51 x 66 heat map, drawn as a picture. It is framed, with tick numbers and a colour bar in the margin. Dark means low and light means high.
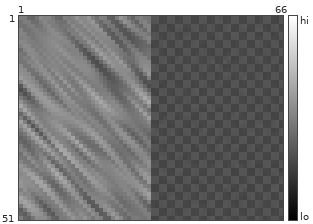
The table splits into one row of 2 panels. Panel 1,1: middling, slanting down to the right. Panel 1,2: low, checkered, faint in contrast.
